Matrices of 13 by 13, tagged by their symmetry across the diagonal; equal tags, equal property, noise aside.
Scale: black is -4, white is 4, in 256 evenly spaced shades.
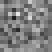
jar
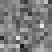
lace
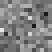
lace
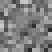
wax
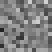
jar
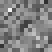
wax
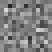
jar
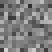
lace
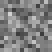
jar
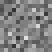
wax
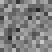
wax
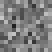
lace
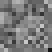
wax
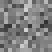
jar
